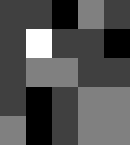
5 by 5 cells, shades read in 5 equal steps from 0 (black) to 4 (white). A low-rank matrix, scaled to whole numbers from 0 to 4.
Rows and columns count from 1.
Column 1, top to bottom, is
1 1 1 1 2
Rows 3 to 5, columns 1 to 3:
1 2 2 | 1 0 1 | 2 0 1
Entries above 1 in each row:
1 1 2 2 3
